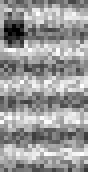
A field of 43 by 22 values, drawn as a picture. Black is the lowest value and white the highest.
In the top left lies a patch that is lower than the rest. The top left is the ninth with the lowest average. No row or column stands out. There is no overall slope. Stripes running across repeat 5 times from top to bottom.
